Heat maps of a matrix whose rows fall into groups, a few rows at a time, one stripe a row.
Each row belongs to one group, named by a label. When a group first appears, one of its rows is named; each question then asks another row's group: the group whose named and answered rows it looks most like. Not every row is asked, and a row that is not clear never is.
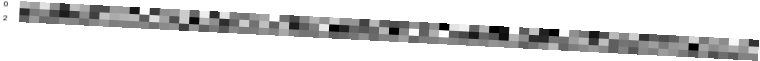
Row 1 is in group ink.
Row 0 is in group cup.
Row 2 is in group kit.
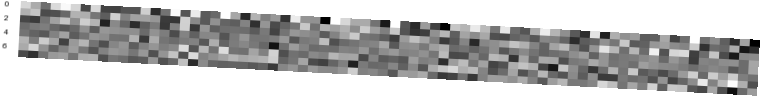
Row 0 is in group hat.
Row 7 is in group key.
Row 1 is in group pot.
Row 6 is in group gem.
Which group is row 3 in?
ink
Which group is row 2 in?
key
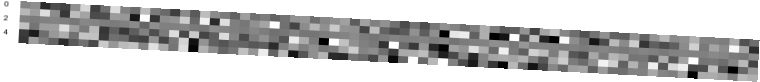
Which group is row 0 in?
pot
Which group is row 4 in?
key
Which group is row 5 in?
ink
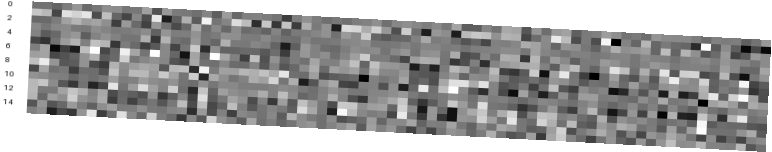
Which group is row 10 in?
gem
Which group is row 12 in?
hat
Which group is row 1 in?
hat
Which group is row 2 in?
key
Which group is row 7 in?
pot
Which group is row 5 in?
key
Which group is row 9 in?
ink
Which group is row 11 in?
gem
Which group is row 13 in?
hat
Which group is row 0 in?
kit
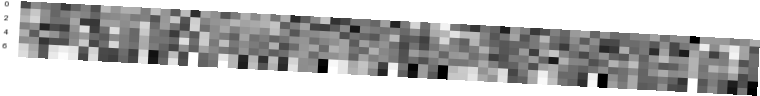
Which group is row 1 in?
gem
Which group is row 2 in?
gem
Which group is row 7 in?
hat
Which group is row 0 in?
ink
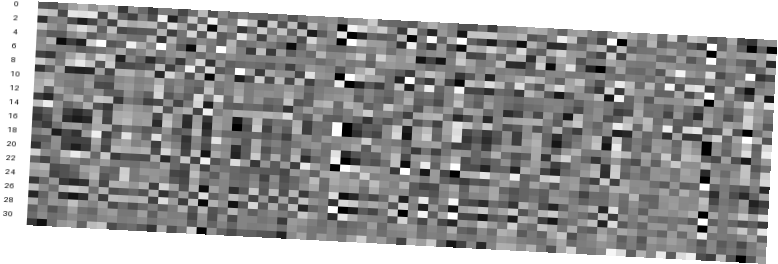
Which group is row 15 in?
ink
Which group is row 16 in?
ink
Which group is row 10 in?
gem
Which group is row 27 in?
ink
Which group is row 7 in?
key
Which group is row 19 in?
ink
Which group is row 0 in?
key
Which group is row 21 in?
hat
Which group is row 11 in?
gem
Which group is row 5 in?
pot
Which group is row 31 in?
key
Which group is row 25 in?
ink
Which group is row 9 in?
ink
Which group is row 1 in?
hat
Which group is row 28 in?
hat
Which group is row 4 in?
kit
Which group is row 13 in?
key
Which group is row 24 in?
pot
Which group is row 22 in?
key
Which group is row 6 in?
gem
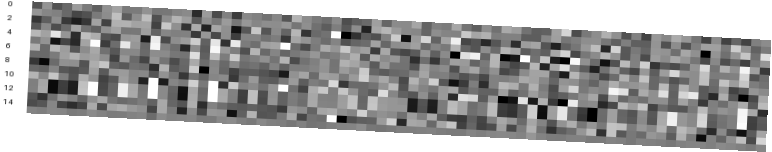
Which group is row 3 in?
kit
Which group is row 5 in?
pot
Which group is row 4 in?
cup
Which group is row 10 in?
cup
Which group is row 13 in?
key
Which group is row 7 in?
key
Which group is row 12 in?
pot
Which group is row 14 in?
ink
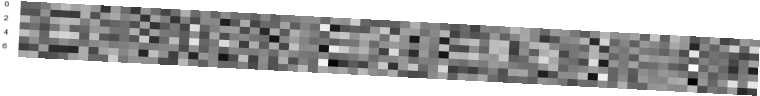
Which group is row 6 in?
ink
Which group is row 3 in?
kit
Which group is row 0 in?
key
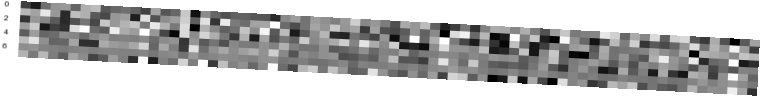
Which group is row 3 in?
pot
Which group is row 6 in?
gem
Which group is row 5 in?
gem
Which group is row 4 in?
kit
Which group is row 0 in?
key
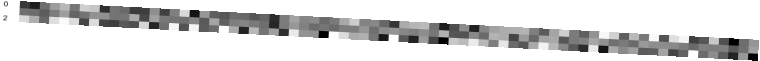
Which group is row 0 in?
key
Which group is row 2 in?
hat
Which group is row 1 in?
kit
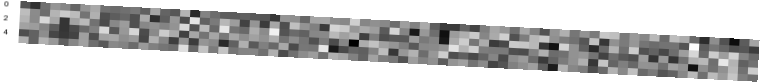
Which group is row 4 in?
ink
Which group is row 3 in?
gem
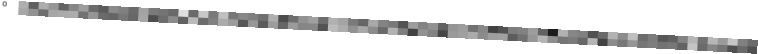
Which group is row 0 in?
cup
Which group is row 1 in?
hat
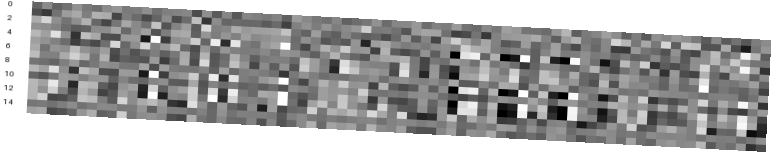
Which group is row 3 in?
gem
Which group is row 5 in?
gem
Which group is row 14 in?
kit
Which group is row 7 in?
hat
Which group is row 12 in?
cup
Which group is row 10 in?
key
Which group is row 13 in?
pot
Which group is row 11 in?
cup
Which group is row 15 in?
pot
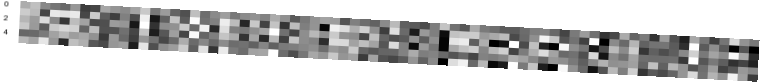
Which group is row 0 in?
gem
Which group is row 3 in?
hat
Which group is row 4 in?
key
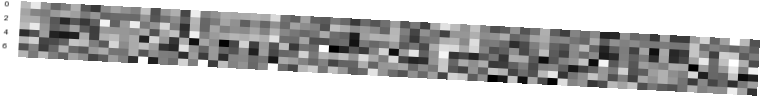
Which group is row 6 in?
kit
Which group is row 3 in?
gem
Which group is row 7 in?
cup
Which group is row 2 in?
gem
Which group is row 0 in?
gem
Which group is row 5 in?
pot
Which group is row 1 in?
hat
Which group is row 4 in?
ink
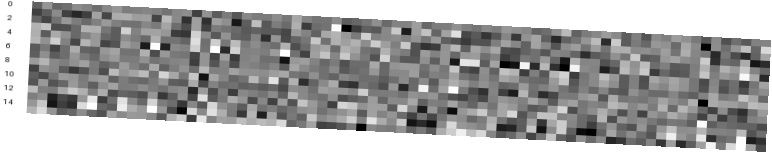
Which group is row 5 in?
cup
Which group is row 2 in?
key
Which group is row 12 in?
hat
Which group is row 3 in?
pot
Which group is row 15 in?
gem
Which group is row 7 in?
kit
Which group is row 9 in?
ink
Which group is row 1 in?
ink
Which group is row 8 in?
gem
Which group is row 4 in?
cup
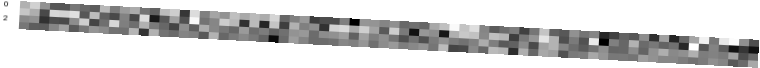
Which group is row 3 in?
kit
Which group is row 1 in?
hat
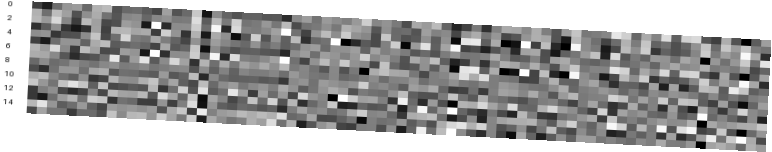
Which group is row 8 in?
kit
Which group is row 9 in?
key
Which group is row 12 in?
ink
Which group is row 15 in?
ink
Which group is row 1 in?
cup
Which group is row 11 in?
hat
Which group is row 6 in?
cup
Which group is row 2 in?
cup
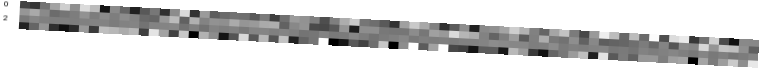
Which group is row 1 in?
gem
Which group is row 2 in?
kit
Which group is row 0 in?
key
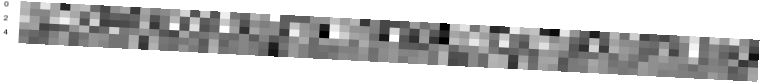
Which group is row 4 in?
kit
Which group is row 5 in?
kit
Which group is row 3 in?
pot
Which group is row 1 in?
hat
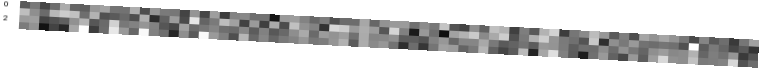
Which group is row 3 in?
pot
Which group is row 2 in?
pot
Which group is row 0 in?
kit
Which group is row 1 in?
hat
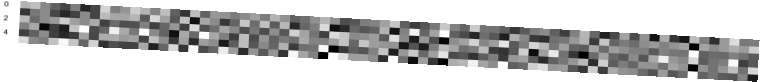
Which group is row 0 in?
gem
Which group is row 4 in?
ink
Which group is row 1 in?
ink
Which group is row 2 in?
hat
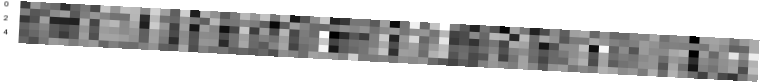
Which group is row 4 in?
ink
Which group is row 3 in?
ink
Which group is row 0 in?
ink
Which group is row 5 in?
key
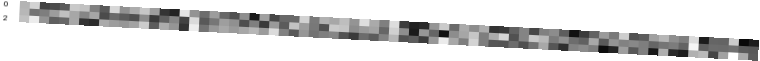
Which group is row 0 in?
pot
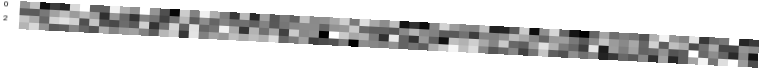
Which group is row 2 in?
hat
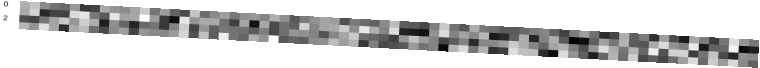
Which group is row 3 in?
cup
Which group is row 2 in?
key
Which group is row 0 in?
gem
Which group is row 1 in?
pot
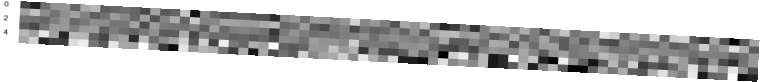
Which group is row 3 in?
key
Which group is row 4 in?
cup
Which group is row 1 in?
gem
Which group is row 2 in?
kit
